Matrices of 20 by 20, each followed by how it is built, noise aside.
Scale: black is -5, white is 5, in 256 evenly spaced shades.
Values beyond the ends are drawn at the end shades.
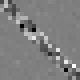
banded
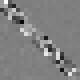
banded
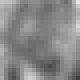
smooth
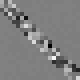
banded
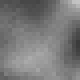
smooth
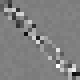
banded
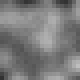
smooth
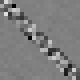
banded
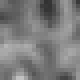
smooth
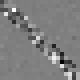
banded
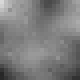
smooth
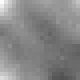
smooth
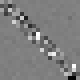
banded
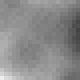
smooth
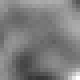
smooth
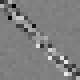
banded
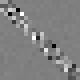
banded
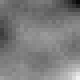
smooth
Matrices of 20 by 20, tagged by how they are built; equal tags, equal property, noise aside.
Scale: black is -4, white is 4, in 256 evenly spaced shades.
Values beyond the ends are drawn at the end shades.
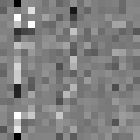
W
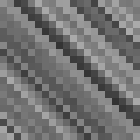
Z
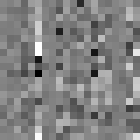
W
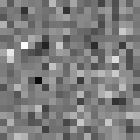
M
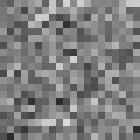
M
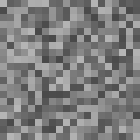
M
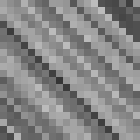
Z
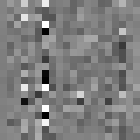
W
